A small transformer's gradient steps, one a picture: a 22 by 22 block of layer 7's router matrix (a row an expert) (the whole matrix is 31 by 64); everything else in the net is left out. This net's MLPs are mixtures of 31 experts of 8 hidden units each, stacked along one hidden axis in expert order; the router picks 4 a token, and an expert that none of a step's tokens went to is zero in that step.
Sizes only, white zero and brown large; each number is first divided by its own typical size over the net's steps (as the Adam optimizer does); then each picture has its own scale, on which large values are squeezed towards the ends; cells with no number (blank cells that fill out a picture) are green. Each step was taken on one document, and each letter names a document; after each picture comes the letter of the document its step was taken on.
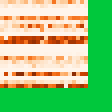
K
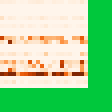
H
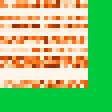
K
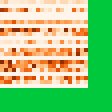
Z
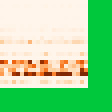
H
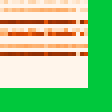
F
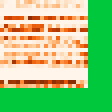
K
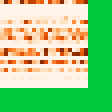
Z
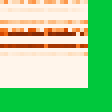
F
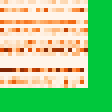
Z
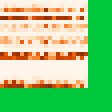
K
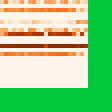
F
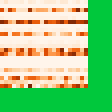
Z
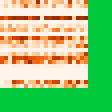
K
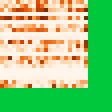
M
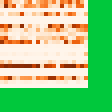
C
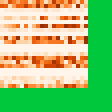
K
